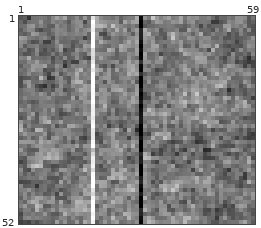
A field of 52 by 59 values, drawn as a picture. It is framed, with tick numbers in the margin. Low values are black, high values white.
The grain runs up and down. There is no overall slope. The distribution is heavy-tailed on both sides. Columns 19 and 31 stand out from the rest.
